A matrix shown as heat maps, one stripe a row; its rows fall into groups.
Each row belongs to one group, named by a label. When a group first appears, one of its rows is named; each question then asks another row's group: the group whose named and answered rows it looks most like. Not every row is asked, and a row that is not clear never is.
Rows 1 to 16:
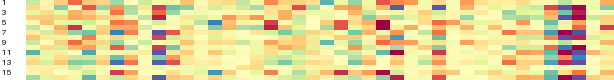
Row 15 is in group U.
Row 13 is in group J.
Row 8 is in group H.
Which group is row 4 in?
H
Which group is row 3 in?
H
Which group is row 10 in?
H
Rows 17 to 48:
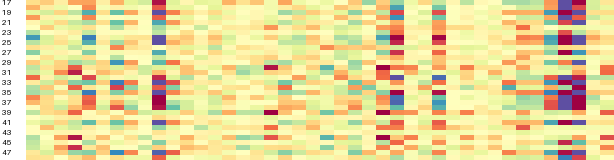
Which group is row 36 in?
H
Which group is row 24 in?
J
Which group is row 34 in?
H
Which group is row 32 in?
H
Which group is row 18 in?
H
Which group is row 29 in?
J
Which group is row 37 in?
H
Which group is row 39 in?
U
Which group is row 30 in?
U
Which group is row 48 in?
H
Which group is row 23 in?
J
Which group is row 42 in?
U
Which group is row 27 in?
J
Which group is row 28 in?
U
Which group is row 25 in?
J
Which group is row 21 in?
J
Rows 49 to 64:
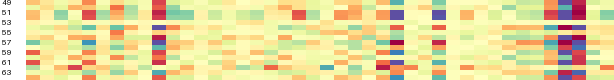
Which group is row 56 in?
H
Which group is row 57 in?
J
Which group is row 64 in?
H
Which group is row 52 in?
H
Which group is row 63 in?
J
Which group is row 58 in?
J
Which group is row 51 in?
H
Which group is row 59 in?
H
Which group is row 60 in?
H
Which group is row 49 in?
H
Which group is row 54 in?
J
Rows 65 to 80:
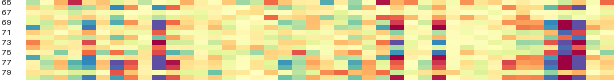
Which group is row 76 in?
J
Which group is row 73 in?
H
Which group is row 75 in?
H
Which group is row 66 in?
J
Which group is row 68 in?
U
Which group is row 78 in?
J
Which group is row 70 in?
J
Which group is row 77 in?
J
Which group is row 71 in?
H
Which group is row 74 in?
H
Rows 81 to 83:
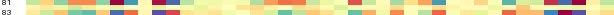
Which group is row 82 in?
U
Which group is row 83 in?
J
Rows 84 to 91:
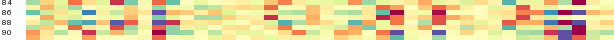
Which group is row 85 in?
U
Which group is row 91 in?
H
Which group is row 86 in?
J
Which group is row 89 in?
H
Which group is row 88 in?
J
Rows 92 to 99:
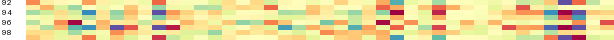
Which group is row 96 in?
U
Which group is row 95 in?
J
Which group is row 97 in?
J
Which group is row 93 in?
U
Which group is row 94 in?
J
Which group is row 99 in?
H
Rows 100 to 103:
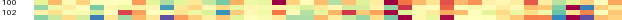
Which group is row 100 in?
U
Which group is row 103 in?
J
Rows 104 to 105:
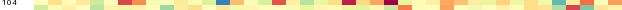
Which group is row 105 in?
J
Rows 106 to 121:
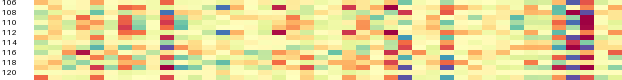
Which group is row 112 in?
U
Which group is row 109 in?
H
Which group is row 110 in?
H
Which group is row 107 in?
U
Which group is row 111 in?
H
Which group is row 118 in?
U
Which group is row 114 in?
J
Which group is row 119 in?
H
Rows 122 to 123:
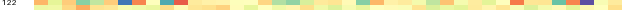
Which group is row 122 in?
J
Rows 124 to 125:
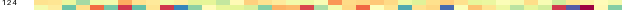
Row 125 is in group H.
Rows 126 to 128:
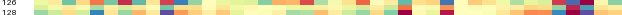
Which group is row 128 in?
J
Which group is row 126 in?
H
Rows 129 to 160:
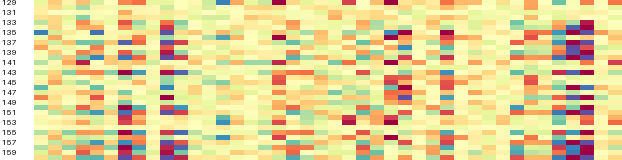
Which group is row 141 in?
U
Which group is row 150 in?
H
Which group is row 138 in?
H
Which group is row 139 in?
H
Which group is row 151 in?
J
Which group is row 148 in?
H
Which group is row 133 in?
H
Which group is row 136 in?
U
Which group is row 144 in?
U
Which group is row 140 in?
J
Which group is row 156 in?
U
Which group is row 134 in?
H
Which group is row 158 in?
H
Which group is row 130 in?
U
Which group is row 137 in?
J
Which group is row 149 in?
U
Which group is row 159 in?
H
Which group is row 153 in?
U
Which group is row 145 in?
U
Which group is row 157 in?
J
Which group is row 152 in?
U
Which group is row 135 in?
J
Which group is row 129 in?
U
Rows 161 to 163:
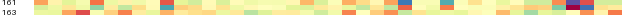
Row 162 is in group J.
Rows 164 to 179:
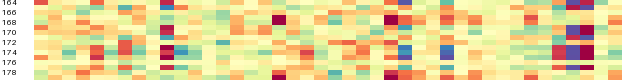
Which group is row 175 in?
H
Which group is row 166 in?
U
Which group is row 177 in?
H
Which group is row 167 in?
U
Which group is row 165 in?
J
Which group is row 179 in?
U
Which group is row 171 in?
J
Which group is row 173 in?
H
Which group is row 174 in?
H
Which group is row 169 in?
H
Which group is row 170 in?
H
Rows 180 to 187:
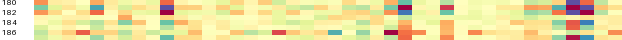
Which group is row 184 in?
J
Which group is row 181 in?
J
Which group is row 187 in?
J
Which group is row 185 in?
J
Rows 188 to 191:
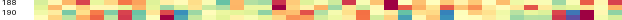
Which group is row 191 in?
H
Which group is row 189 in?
U
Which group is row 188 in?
U
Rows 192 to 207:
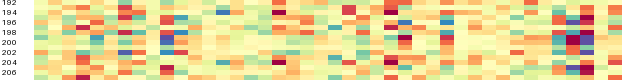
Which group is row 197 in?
U
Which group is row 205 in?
H
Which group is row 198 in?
H
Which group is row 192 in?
U
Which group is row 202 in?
J
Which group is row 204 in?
U
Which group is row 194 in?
U
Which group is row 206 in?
H
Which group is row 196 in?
H
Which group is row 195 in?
H
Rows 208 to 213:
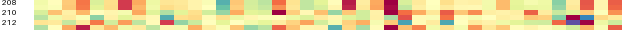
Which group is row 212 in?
H
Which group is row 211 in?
J
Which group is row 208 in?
U
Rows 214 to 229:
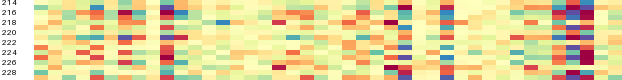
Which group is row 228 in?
J
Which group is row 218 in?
U
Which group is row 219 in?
H
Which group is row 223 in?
H
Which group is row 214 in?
J
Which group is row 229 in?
H
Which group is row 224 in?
H
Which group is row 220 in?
J
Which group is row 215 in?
J
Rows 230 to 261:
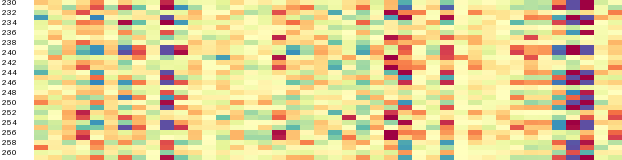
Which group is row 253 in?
U
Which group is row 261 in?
H
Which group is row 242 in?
U
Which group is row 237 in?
U
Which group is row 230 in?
H
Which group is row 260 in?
J
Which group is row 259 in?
H
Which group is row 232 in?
U
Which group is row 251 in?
J
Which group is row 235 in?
U
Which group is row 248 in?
H
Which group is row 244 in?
J
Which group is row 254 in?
J
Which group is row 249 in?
J
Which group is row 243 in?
U
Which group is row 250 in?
H
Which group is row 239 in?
J
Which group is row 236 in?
H
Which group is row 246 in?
J
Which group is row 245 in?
H
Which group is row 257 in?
U
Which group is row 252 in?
U
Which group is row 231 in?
H
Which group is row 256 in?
U
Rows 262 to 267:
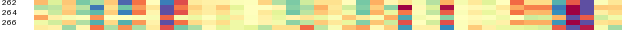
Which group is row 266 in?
J
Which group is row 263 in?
J
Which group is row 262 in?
J
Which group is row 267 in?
H
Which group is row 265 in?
H
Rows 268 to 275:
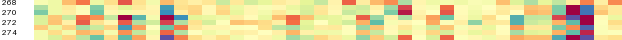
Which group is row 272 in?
H
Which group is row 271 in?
H
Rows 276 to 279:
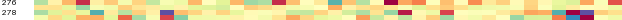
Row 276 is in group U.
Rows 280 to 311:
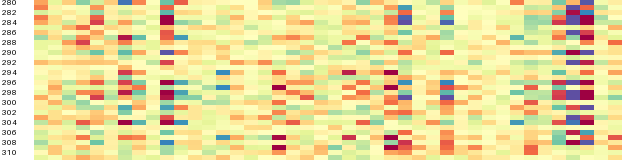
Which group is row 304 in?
H
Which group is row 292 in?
H
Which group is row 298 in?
H
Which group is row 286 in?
H
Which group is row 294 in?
U
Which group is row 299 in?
H
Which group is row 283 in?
H
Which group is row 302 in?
U
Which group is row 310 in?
U
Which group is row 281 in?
H
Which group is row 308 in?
J
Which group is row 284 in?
H
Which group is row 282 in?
J
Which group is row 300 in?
U
